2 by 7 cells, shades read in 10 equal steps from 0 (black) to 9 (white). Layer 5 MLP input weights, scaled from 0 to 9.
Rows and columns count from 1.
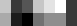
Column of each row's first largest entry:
6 1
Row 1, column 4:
7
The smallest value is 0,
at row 2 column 3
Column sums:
13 3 3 11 13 14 4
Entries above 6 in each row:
4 0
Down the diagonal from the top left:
7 1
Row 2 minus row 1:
-1 -1 -3 -3 -3 -4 0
